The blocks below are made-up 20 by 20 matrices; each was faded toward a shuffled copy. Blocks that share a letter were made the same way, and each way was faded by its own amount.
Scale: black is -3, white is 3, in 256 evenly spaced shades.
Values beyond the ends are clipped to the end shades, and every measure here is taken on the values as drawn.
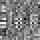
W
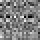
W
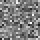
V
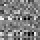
W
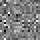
W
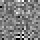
W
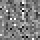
V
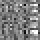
W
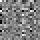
W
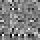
W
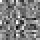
W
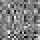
W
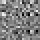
W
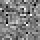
V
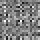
W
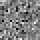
V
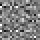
W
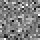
V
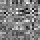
W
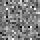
V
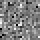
V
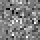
V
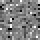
V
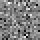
V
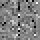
V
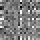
W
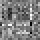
W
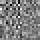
W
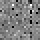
V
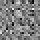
W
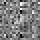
W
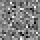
V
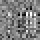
W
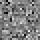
V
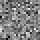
V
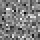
V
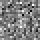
V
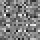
W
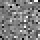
V
